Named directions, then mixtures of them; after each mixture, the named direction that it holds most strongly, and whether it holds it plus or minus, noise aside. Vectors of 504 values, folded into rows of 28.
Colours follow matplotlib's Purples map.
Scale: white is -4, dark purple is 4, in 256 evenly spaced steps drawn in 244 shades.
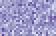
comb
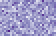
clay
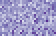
comb, minus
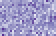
comb, plus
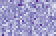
comb, plus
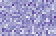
comb, plus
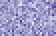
comb, minus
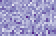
comb, minus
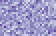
clay, minus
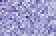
clay, minus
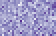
comb, minus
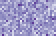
comb, plus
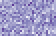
comb, plus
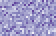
clay, plus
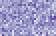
comb, plus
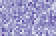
comb, plus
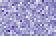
clay, plus
